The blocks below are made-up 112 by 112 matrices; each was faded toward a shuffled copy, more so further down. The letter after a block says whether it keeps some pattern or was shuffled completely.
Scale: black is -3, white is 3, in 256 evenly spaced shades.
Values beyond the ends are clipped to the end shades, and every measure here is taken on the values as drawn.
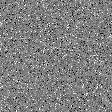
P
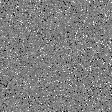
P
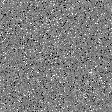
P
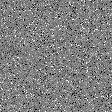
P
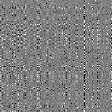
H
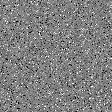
P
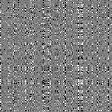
H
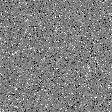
P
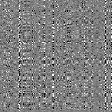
H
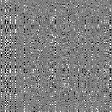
H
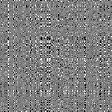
H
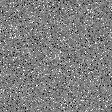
P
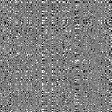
H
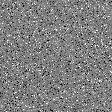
P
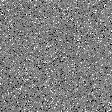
P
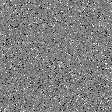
P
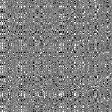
H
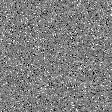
P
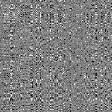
H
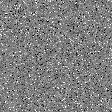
P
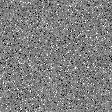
P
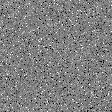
P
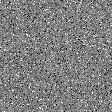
P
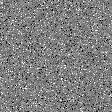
P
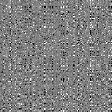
H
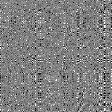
H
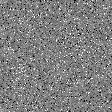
P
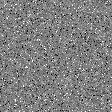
P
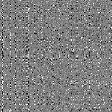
H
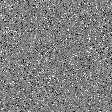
P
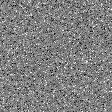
P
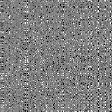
H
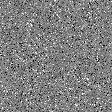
P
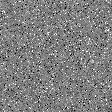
P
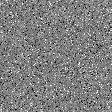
P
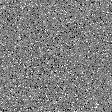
P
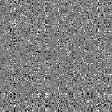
H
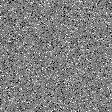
P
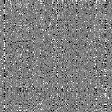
H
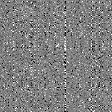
H
